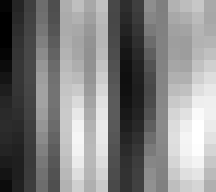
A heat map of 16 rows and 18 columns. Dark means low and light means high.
Grain: streaks running down. Stripes: upright, repeating 2 times. Calmest part: top right.
